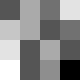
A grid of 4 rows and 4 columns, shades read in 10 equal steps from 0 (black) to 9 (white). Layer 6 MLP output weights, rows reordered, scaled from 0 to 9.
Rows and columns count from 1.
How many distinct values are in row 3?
3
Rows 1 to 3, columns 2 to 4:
6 4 8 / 6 3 4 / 3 6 3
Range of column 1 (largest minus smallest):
6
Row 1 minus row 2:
-4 0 1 4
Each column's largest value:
9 6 6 8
